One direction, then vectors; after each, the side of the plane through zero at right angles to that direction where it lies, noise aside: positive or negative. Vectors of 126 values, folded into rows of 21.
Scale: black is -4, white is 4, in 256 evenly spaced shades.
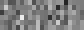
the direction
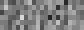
positive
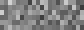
negative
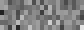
positive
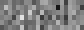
positive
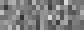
negative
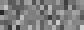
positive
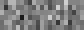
negative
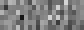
negative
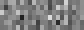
negative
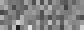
positive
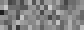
positive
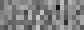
positive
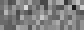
positive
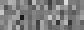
negative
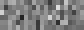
negative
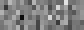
negative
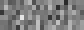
positive
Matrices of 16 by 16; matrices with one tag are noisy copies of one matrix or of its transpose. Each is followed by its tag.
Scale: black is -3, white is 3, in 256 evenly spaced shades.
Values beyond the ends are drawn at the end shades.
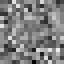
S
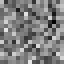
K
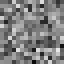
S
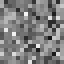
K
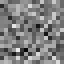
K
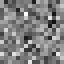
K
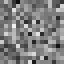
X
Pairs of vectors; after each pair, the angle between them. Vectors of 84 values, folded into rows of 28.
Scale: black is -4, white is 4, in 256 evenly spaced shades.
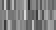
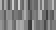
partly aligned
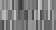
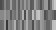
orthogonal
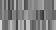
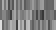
nearly parallel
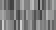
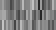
nearly parallel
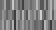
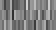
orthogonal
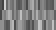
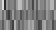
nearly opposite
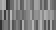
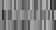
orthogonal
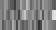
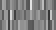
orthogonal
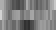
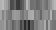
nearly parallel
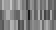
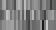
partly aligned
